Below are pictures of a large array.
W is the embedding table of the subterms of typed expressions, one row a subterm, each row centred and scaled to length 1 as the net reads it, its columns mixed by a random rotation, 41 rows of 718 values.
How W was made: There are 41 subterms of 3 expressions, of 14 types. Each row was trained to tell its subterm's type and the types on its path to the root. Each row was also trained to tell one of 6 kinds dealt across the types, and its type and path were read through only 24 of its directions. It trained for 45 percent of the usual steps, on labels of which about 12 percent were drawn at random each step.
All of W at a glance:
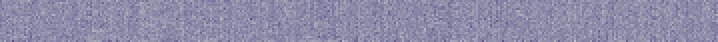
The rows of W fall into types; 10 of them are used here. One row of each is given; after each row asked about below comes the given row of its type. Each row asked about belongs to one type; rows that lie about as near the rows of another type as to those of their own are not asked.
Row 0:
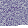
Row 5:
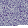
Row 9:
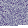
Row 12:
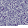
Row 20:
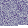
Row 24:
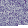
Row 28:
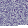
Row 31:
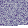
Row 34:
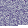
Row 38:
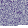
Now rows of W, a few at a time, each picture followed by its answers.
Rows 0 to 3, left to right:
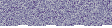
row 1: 34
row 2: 12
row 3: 20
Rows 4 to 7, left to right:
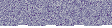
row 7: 31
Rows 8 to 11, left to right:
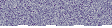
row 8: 31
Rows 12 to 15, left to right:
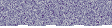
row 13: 5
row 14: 5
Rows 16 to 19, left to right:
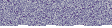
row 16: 9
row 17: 20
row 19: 12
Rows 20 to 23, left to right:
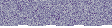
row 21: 0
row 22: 24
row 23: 5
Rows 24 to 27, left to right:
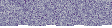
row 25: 31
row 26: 24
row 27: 38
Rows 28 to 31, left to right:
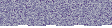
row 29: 34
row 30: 34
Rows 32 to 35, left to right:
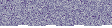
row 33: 5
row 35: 31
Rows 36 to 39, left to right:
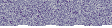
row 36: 9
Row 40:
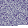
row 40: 24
